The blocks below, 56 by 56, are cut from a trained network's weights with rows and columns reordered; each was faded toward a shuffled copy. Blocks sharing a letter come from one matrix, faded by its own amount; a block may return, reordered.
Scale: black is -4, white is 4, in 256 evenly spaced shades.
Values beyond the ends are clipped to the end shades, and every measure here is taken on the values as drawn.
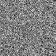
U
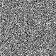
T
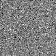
T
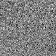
U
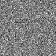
U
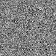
U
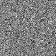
U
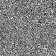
T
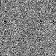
U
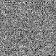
U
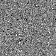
T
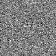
U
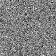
T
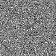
T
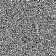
T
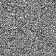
T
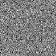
U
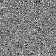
U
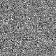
U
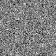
U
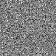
U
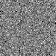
T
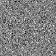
U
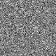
U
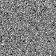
T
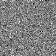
T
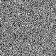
U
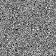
U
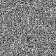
U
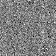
T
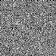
U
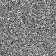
U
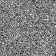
T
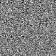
U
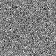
T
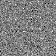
T
